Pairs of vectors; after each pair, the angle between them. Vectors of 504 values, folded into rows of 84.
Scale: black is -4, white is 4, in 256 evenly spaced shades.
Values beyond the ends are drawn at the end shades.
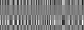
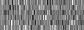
orthogonal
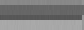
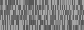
orthogonal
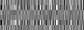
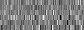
orthogonal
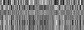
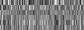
nearly opposite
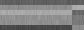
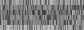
partly opposed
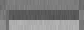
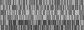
partly opposed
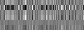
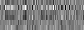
nearly opposite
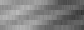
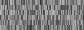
orthogonal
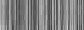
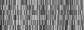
partly opposed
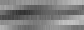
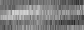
nearly opposite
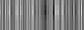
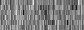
partly aligned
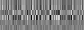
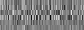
nearly parallel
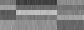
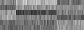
nearly opposite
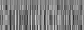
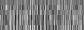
nearly opposite
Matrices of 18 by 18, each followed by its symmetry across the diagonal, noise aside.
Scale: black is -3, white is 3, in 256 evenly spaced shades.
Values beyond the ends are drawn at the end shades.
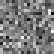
neither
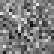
neither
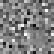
antisymmetric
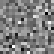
antisymmetric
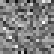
neither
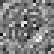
symmetric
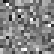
neither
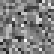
antisymmetric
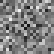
symmetric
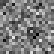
symmetric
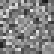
symmetric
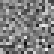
antisymmetric
